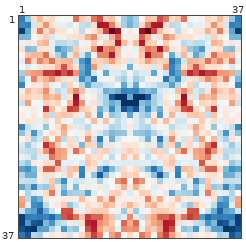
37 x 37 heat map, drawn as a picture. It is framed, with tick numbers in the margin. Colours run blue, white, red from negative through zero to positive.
Mirror symmetry: left to right. Grain: blotchy. Slope: none. Odd rows or columns: none. Histogram: bell-shaped.
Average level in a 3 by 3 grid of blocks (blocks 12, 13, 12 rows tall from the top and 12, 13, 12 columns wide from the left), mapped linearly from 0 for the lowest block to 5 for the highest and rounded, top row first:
353
404
151
